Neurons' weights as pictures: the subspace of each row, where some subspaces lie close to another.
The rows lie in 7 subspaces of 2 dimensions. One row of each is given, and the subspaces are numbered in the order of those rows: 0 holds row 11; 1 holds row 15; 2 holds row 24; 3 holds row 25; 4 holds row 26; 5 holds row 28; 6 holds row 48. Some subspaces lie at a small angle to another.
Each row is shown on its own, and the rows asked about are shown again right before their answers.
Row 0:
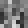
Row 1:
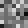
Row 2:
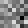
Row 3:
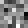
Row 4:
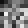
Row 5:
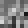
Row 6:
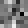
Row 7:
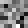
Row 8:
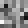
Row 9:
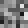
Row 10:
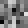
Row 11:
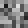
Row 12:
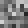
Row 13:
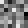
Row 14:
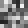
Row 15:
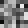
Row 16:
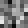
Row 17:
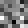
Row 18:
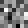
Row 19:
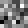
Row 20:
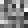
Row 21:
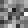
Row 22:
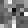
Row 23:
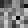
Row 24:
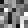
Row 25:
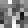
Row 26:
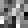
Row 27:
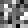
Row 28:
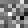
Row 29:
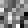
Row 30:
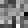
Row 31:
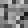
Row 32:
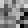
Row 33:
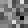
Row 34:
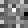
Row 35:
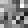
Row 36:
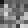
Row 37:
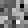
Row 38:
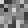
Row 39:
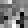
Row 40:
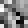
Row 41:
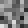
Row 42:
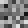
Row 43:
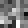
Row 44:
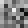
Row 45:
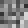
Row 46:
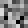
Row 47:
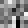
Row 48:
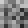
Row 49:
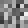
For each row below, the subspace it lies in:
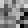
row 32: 0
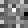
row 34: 5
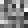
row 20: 6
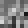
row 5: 4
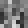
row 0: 3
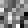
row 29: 2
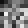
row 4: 6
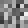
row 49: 1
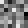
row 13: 2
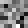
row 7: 3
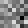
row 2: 5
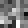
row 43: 4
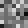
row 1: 5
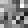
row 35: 0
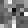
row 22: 3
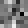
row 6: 3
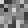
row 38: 2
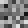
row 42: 3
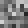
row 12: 6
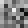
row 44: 0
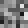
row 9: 1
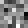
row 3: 2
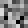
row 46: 1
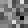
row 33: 5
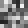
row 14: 6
